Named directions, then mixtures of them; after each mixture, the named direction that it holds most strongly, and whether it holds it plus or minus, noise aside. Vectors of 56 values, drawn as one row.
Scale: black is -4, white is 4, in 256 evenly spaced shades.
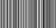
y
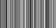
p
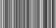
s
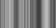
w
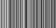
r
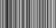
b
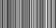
b, plus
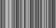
b, minus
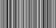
y, plus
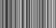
b, plus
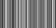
s, minus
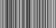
b, plus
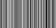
p, plus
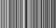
r, plus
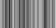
s, plus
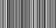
p, minus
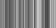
w, minus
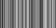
s, minus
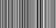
y, minus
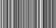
y, plus
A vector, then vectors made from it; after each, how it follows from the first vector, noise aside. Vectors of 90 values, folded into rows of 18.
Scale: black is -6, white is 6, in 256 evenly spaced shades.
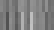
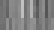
reversed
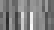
scaled up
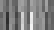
scaled up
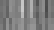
reversed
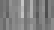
reversed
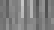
reversed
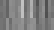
reversed
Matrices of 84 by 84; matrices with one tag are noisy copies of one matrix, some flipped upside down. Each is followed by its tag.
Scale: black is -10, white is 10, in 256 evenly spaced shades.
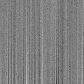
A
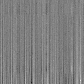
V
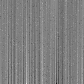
A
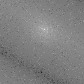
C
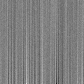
A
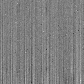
V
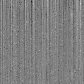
V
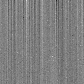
A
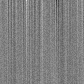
A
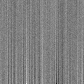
A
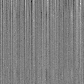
V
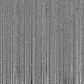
V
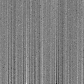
A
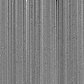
A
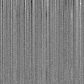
V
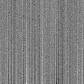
A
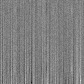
V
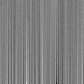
A
